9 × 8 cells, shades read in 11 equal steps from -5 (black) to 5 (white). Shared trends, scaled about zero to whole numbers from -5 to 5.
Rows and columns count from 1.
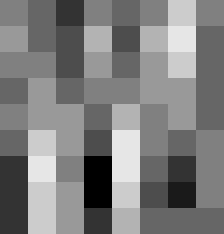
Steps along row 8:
up down down up down down up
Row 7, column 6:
-1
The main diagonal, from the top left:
0 -1 -2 0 2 0 -3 0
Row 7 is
-3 4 0 -5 4 -1 -3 0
